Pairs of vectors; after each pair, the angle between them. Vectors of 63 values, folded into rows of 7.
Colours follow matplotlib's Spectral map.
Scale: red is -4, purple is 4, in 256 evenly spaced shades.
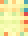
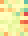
nearly parallel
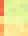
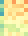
nearly opposite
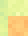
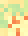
partly aligned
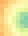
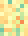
orthogonal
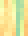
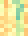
nearly parallel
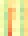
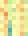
nearly opposite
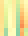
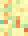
partly opposed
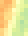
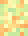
orthogonal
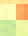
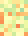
orthogonal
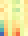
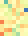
partly opposed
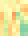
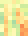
nearly opposite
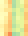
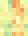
nearly opposite
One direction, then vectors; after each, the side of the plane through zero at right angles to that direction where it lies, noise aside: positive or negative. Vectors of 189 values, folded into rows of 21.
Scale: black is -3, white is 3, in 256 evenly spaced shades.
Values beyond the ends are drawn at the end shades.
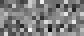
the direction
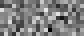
positive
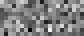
negative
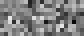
negative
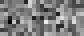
positive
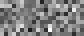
negative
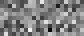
positive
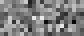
negative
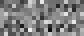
positive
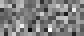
negative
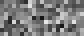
positive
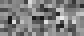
positive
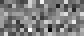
positive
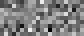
positive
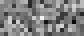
negative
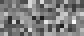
positive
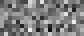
positive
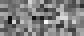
positive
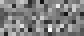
negative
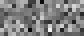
negative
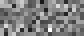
negative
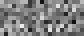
negative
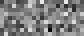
positive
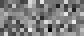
positive
